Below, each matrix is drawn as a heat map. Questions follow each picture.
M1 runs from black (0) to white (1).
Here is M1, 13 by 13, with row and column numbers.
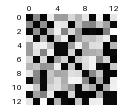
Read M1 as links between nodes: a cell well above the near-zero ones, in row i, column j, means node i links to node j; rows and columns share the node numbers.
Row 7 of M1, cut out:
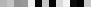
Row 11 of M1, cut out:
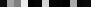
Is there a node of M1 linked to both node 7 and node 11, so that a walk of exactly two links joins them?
yes
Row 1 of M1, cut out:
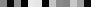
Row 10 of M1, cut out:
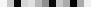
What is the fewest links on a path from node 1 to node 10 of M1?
1
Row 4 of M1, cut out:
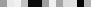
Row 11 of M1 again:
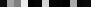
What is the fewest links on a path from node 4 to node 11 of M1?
2
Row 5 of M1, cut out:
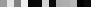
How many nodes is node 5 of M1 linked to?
8
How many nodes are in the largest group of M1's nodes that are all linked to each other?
5
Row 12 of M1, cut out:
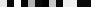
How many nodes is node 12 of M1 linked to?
6
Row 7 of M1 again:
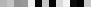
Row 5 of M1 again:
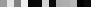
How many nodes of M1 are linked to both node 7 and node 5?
7
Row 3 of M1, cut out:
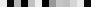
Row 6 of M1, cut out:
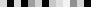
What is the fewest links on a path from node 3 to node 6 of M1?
2
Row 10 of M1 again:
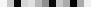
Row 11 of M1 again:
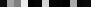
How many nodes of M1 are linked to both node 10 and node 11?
3
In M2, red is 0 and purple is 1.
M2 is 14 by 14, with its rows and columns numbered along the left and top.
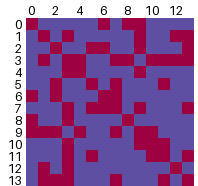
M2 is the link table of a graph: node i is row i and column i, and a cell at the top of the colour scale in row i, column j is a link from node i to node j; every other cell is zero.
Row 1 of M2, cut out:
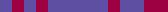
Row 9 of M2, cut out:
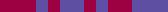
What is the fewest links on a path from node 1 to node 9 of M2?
2
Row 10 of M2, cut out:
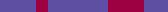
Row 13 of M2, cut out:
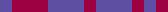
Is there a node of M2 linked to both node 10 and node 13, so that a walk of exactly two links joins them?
yes
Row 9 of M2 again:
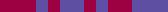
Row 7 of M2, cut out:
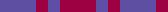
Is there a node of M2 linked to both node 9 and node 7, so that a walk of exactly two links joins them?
yes
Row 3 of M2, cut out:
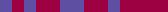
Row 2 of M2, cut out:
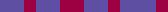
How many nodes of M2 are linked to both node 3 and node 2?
1
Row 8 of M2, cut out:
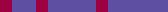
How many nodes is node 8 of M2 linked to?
11
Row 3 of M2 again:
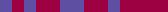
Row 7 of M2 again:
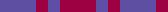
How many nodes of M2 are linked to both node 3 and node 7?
2
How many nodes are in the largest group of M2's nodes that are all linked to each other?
7
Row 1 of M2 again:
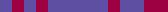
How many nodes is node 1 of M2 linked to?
9
